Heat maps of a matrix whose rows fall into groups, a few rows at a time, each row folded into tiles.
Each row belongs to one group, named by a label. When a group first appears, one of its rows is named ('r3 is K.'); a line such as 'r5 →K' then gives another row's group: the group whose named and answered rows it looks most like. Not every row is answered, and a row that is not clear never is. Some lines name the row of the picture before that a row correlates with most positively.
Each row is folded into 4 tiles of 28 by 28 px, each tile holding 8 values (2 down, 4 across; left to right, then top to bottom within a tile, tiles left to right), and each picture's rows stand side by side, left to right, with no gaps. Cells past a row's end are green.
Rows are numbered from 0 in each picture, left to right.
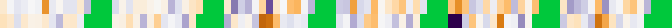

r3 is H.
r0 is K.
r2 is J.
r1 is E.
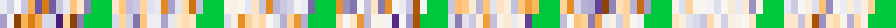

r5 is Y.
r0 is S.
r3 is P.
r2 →S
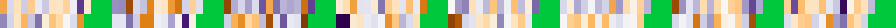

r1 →H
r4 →K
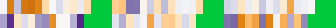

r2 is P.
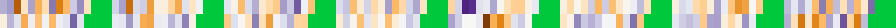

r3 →H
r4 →J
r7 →S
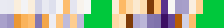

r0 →P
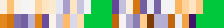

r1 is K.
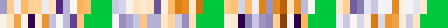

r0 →E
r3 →J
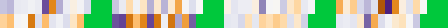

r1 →P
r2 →J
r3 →Y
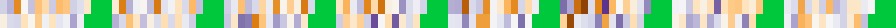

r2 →H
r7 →S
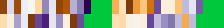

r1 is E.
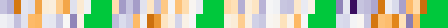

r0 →H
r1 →J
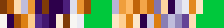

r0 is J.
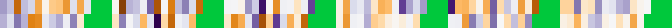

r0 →H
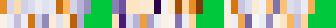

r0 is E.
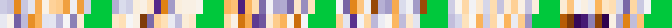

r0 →H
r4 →P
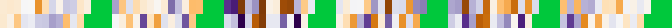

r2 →H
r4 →H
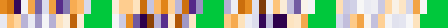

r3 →P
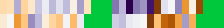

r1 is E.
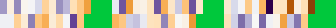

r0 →E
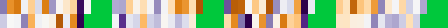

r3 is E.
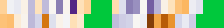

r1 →J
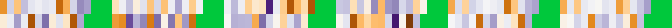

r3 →S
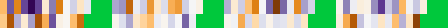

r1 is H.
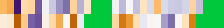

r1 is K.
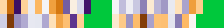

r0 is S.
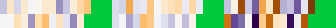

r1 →H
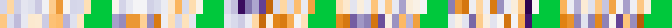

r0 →J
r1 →P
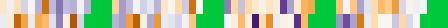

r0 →S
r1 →P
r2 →E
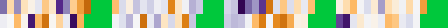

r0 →E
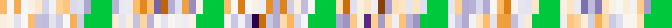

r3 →Y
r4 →J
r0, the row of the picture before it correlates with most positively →1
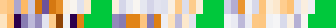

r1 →P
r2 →H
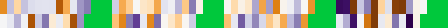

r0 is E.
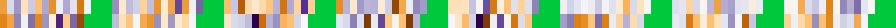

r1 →S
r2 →Y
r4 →Y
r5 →P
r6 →S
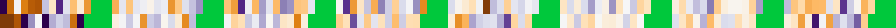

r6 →Y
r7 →E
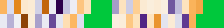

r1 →E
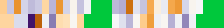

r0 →Y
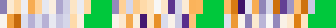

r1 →E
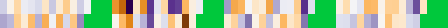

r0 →P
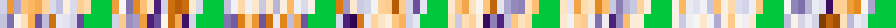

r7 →J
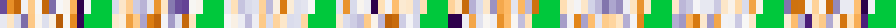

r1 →S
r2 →J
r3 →J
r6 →P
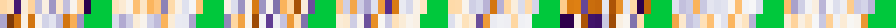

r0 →S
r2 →S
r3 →Y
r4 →Y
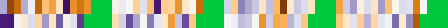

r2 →J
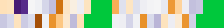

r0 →J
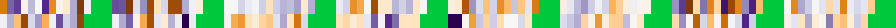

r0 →P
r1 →H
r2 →S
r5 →J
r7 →J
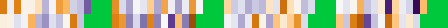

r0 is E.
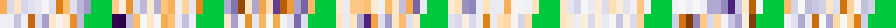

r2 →H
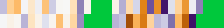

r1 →S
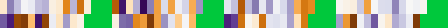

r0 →P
